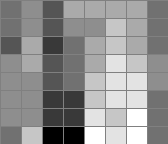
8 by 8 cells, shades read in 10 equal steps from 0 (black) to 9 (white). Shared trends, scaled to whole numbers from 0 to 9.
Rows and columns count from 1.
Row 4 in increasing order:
3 4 5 5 6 6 7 8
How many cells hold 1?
0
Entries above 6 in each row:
0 1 1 2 3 3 3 4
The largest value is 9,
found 3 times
